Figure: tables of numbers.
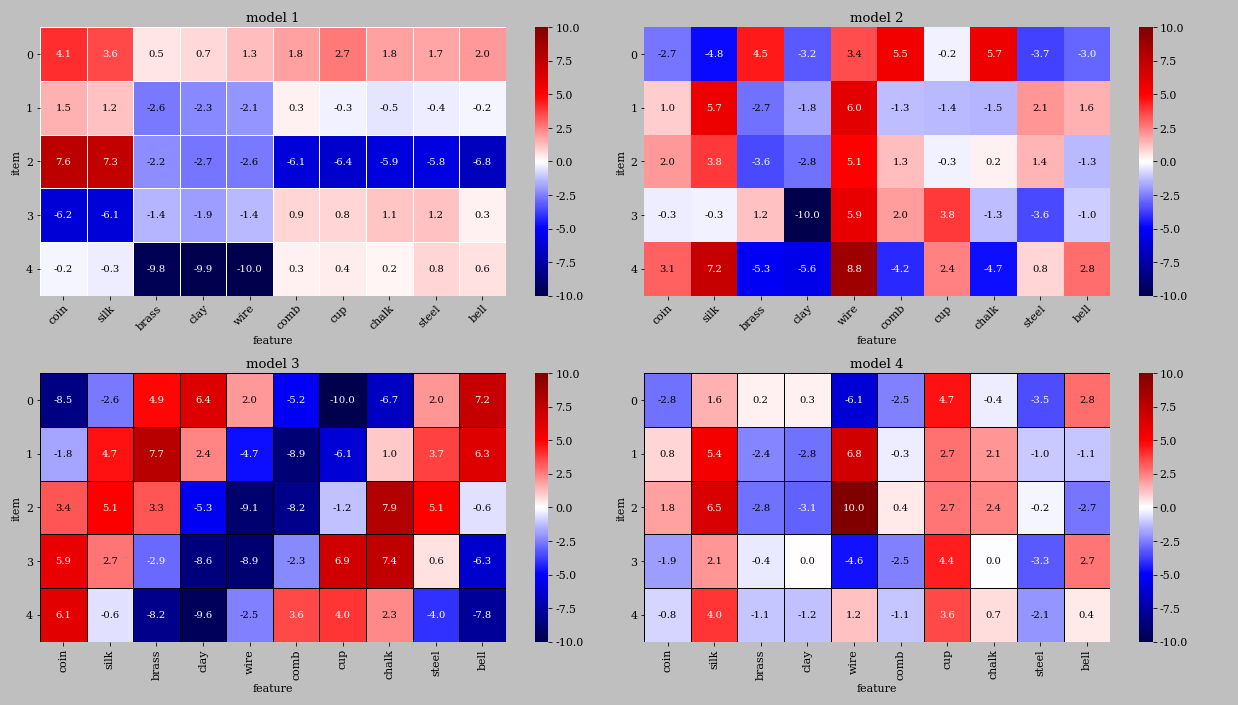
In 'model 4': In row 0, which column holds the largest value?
cup
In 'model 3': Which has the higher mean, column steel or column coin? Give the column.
steel
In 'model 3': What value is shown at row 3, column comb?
-2.3
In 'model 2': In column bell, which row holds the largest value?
4
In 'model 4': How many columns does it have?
10
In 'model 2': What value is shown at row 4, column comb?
-4.2
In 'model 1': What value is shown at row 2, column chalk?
-5.9
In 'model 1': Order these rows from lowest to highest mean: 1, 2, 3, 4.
4, 2, 3, 1
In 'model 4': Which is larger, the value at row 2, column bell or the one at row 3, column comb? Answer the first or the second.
the second
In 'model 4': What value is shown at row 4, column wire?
1.2
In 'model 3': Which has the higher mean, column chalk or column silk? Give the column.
chalk
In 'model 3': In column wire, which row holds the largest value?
0
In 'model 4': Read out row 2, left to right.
1.8 6.5 -2.8 -3.1 10.0 0.4 2.7 2.4 -0.2 -2.7
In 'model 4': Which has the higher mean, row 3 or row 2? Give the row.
2
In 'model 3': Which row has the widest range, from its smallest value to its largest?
0
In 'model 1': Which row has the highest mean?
0
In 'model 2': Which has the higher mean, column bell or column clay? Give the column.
bell
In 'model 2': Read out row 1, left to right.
1.0 5.7 -2.7 -1.8 6.0 -1.3 -1.4 -1.5 2.1 1.6
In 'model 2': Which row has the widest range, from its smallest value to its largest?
3
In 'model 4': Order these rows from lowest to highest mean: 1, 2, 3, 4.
3, 4, 1, 2
